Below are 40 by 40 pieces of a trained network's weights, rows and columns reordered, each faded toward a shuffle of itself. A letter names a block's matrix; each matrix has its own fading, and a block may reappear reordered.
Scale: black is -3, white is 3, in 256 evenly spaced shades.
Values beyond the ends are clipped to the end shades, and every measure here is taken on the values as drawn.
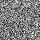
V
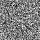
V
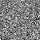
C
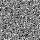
C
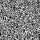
V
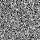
V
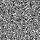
C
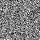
V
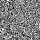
V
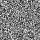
V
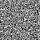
V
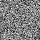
V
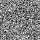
V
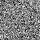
V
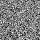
V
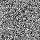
V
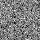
C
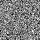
C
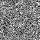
V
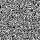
V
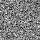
V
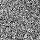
V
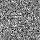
C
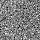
C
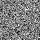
V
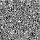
C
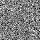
V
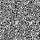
C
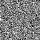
V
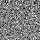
C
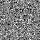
C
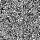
V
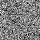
V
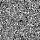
V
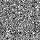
C
